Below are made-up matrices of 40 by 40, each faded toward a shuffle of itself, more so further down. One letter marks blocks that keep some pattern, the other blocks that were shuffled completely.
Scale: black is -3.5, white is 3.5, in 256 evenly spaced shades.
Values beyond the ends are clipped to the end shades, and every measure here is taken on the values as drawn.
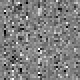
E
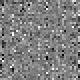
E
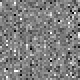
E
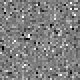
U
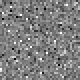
U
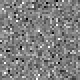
U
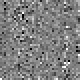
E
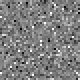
U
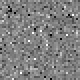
U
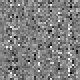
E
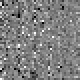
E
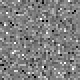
U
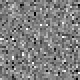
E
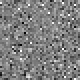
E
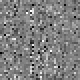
E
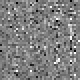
E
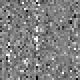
E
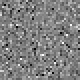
U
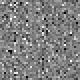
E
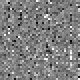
E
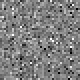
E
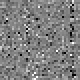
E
